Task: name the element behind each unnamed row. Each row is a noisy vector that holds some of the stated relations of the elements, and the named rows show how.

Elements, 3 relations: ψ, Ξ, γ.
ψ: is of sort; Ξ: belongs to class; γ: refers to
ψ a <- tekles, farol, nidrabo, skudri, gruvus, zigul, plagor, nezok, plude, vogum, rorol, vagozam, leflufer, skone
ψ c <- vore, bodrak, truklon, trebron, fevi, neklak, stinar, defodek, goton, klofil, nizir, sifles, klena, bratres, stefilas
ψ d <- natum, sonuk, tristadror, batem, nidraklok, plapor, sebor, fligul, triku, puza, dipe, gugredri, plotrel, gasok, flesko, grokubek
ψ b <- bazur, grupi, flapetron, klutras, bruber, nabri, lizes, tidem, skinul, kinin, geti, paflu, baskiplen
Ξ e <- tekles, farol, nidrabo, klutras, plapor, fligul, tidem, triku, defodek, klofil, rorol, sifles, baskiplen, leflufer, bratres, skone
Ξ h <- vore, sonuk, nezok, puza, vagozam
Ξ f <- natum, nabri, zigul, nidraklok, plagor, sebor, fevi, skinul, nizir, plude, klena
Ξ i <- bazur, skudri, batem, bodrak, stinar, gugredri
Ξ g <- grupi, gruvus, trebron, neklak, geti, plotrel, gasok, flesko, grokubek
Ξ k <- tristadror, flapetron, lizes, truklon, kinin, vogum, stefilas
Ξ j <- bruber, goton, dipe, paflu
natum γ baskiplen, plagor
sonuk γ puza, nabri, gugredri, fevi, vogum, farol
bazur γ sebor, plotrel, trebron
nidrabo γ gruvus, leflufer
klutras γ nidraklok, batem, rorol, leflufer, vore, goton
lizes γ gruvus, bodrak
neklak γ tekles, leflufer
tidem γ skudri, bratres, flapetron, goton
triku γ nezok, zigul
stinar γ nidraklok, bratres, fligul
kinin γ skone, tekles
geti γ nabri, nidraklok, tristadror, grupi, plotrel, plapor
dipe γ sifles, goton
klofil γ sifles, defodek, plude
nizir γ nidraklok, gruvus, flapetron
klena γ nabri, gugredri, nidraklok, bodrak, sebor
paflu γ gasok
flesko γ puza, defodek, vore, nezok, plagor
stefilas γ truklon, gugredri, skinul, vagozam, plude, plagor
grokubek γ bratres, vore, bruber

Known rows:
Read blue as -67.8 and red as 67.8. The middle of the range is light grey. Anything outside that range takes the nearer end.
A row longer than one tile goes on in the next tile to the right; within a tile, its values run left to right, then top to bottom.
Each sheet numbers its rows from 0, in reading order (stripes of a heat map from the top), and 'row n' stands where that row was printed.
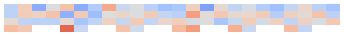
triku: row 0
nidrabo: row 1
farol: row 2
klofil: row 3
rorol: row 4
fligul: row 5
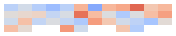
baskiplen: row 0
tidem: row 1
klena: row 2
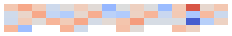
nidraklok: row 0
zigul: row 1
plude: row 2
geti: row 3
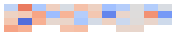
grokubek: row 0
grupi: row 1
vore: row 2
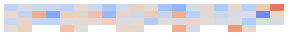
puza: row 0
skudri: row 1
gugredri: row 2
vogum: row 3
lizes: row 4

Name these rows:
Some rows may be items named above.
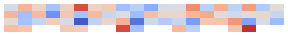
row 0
plotrel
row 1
geti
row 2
kinin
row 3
stinar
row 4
flesko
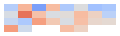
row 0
tidem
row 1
sifles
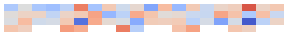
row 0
defodek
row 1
grokubek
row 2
klutras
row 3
stefilas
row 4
geti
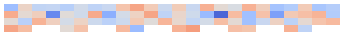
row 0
goton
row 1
nezok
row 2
nidraklok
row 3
gruvus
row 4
plotrel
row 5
bratres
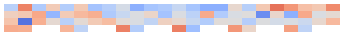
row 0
grokubek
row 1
bratres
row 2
leflufer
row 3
tekles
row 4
lizes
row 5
nizir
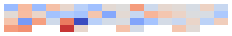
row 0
dipe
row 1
neklak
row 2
bazur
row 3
bodrak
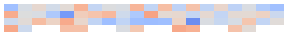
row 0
flapetron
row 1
natum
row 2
sonuk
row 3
paflu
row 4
baskiplen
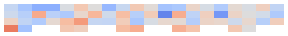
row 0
tekles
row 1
plagor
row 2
gasok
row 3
bruber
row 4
bodrak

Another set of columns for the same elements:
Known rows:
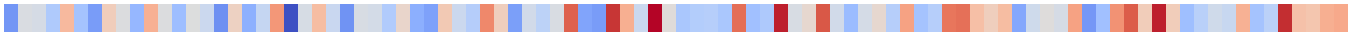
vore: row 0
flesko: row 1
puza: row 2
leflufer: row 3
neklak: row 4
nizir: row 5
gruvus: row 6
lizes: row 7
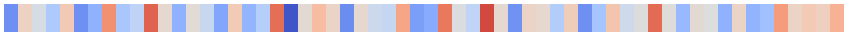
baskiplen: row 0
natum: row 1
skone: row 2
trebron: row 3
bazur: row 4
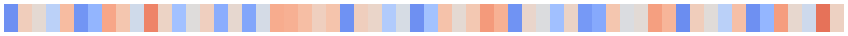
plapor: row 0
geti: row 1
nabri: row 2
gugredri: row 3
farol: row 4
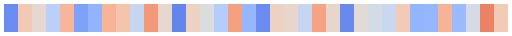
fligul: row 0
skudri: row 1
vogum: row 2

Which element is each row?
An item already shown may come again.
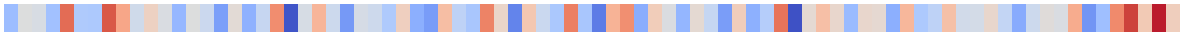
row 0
klutras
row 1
flesko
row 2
nezok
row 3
goton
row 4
natum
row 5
grokubek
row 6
gruvus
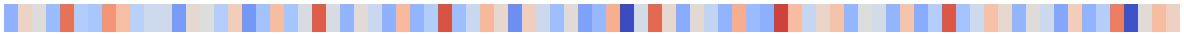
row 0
tidem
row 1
gasok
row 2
triku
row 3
plagor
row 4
paflu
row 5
triku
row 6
natum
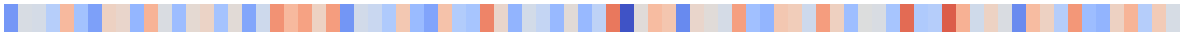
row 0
vore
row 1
klena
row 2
nezok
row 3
stefilas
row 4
flapetron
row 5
klutras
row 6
bratres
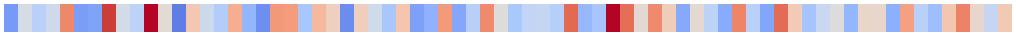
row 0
tekles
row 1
bruber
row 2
defodek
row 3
nidrabo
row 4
dipe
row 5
stinar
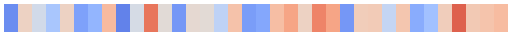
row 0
plude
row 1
bodrak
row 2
nidraklok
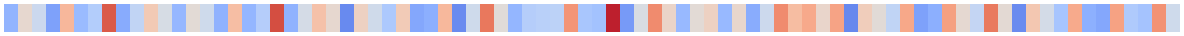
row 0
klofil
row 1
triku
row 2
plude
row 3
kinin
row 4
klena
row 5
rorol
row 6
sifles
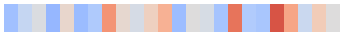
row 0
sonuk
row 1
klutras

